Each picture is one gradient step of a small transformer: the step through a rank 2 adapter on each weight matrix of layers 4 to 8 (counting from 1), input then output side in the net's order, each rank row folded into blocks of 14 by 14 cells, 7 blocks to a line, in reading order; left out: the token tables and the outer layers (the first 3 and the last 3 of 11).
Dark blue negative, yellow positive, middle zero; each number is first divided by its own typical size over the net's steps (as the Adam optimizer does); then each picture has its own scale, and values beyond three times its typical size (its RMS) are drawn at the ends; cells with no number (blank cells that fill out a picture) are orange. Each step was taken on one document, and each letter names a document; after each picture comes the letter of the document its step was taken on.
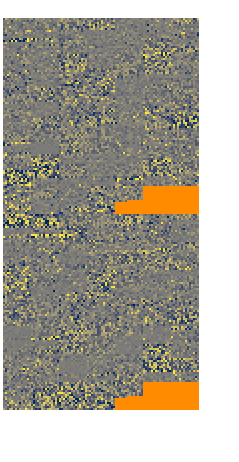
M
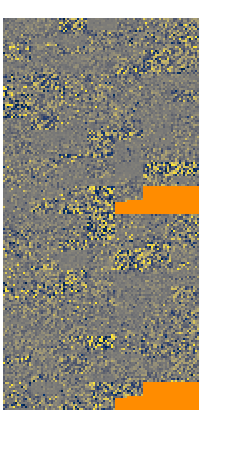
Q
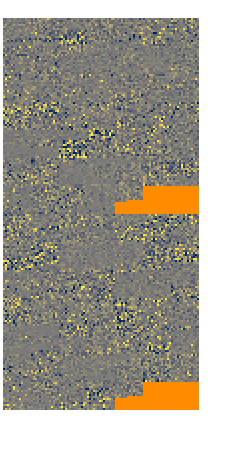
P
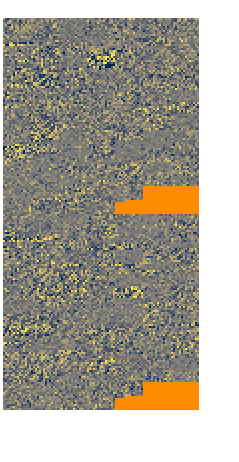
Q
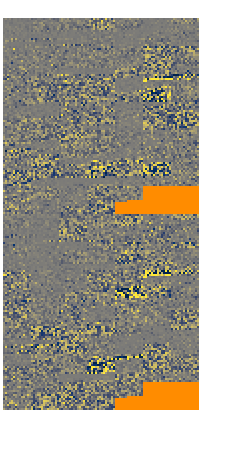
M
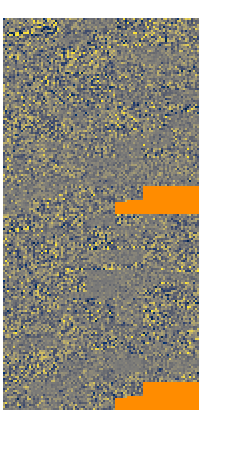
Q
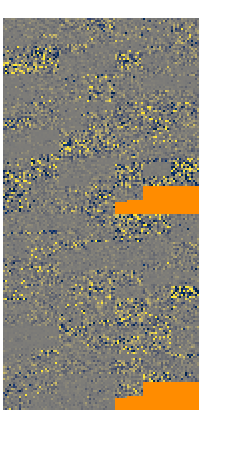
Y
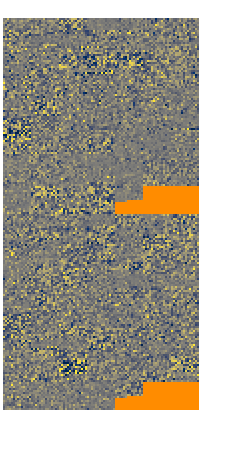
Q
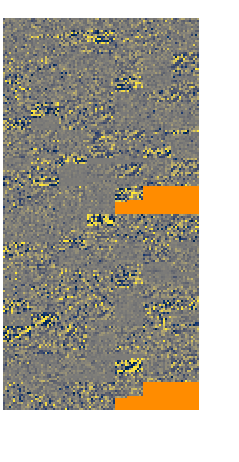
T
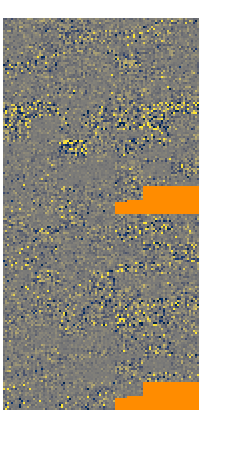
P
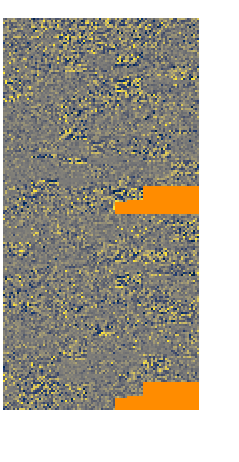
T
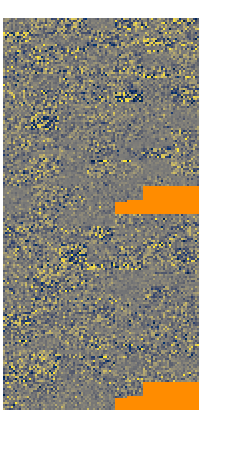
Q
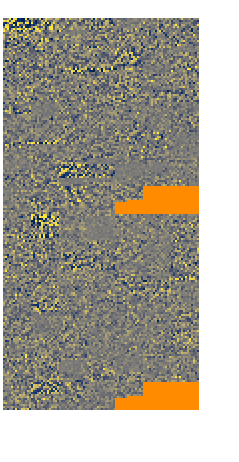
T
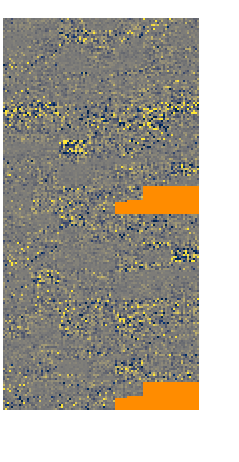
P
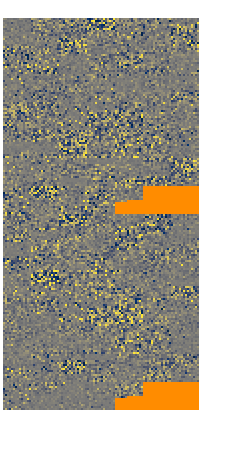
Y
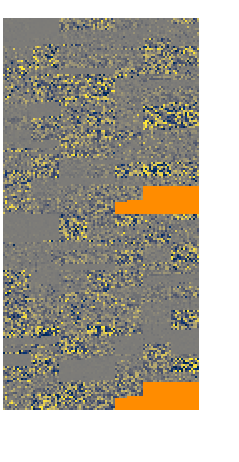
M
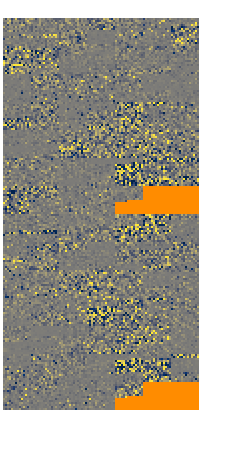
Y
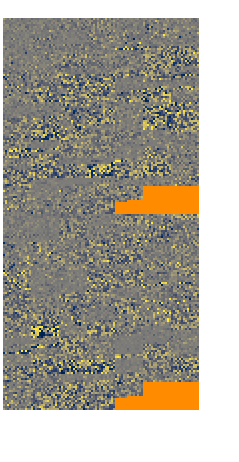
M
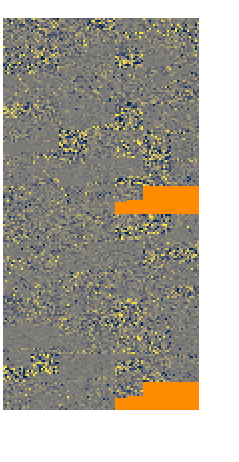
Y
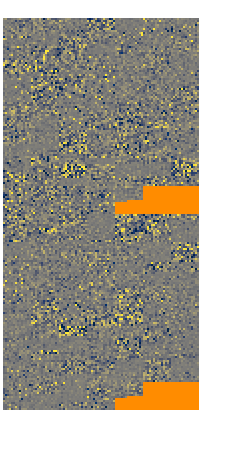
Y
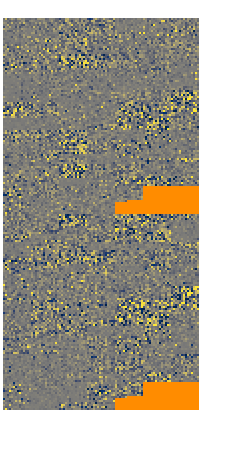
Y
